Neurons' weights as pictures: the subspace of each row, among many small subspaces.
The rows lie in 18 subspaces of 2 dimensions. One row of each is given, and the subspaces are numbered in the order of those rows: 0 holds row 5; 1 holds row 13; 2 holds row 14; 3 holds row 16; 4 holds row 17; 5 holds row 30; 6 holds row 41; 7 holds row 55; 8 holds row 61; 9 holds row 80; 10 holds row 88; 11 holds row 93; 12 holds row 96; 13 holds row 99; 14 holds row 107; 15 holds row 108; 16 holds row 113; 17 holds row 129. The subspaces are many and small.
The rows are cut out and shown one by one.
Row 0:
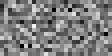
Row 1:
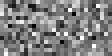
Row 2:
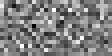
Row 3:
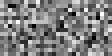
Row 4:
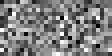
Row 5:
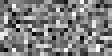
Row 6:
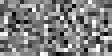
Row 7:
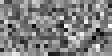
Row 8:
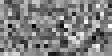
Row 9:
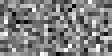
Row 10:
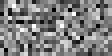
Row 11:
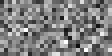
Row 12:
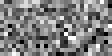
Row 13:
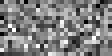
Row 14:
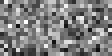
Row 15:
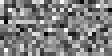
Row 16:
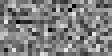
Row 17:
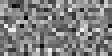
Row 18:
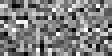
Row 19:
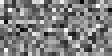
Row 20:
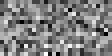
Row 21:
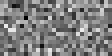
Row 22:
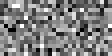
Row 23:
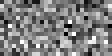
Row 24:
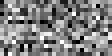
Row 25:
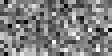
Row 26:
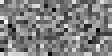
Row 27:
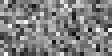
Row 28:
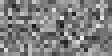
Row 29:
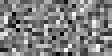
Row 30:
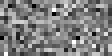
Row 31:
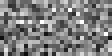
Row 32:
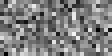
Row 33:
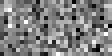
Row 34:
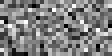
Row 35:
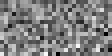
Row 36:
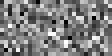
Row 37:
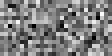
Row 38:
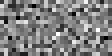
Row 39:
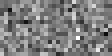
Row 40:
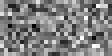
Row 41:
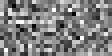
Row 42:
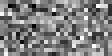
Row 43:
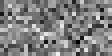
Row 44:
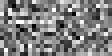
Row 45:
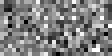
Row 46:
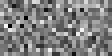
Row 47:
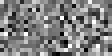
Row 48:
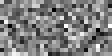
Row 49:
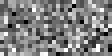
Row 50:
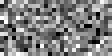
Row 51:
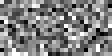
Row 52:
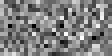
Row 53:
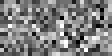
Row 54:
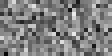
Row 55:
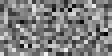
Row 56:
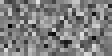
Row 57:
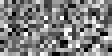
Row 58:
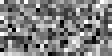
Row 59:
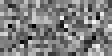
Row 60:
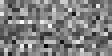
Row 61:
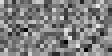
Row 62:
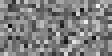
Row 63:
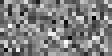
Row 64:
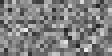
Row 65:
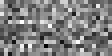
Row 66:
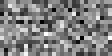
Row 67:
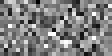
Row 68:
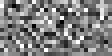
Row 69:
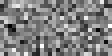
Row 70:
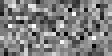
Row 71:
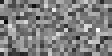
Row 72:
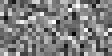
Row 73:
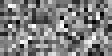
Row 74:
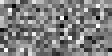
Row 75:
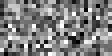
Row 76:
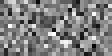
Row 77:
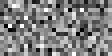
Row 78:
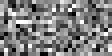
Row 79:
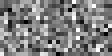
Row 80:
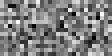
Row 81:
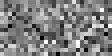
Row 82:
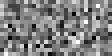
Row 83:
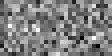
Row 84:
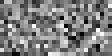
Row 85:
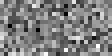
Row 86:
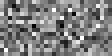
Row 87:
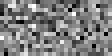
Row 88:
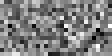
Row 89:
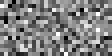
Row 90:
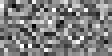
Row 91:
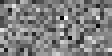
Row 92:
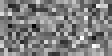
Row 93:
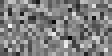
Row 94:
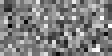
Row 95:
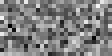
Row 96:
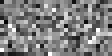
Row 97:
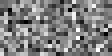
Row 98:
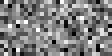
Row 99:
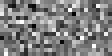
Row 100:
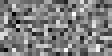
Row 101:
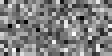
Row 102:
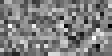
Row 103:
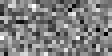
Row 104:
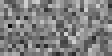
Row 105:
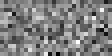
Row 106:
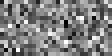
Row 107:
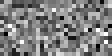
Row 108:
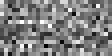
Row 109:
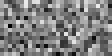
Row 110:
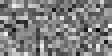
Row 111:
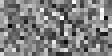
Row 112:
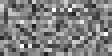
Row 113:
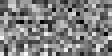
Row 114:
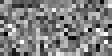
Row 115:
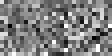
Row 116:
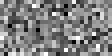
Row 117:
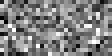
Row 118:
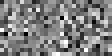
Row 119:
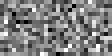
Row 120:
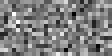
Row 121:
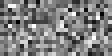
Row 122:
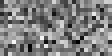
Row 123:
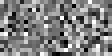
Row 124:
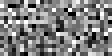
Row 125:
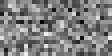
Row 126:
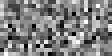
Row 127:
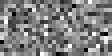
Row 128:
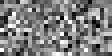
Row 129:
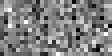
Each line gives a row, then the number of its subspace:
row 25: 2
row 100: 0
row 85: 5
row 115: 13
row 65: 15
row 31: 16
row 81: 16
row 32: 2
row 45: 17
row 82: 12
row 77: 4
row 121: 9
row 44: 6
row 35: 16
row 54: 2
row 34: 10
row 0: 7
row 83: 5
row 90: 7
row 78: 6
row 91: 0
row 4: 0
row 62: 1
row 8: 10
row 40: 5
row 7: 10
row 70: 13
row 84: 10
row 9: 3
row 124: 9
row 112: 7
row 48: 10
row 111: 7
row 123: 3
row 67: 2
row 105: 15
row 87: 13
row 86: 6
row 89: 1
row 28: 6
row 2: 7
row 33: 17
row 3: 9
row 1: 13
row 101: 11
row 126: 12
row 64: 8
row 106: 11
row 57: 8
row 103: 13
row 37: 9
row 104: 14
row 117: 1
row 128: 0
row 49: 6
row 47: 3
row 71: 12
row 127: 8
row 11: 8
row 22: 4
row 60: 15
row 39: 17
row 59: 9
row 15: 8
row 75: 12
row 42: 5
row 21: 4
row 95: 1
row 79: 17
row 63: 11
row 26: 12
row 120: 0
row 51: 10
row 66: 16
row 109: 14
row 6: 3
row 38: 12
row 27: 2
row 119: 3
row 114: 14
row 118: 3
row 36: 11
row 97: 17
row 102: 10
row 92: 5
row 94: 17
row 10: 6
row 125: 16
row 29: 0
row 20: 15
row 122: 15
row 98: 11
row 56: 2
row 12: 14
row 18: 14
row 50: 1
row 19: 8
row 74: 0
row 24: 15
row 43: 16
